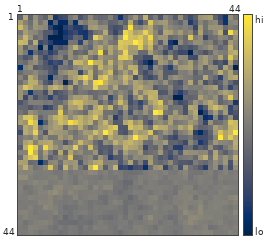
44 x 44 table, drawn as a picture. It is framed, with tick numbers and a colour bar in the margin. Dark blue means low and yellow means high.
Overall the values sit about 50% of the way up the scale. A horizontal seam about 70% of the way down splits the table, and the bottom part is calmer. The ninth with the lowest average is the top left. The halves do not mirror each other.
